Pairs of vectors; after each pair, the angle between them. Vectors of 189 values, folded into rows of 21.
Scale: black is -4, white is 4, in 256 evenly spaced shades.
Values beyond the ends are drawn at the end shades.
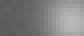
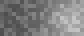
nearly parallel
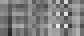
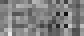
nearly opposite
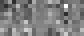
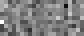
partly opposed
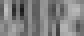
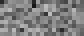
orthogonal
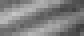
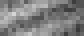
nearly parallel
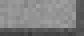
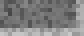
nearly opposite
